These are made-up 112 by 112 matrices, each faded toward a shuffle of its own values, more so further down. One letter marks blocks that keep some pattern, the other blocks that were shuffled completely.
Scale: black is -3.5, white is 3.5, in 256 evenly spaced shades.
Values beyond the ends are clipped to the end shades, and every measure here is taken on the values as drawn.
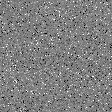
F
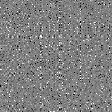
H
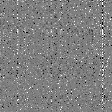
H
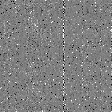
H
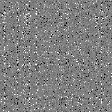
H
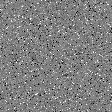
F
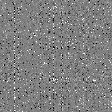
H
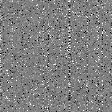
H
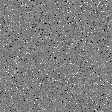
F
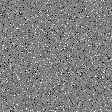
F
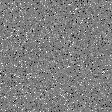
F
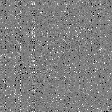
H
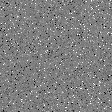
F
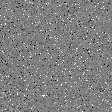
F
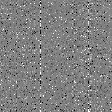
H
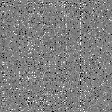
H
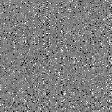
H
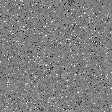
F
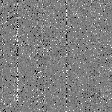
H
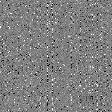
H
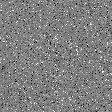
F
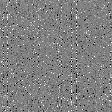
H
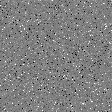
F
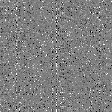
H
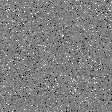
F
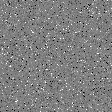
F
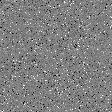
F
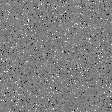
F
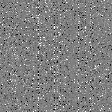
H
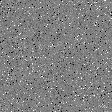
F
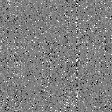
H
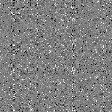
H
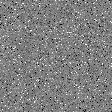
F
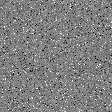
F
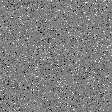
F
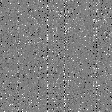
H
